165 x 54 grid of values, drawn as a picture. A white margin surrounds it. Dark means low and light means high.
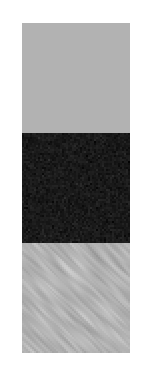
It is made of 3 by 1 panels. Panel 1,1: high, flat. Panel 2,1: very low, fine-grained, faint in contrast. Panel 3,1: high, slanting down to the right, faint in contrast.
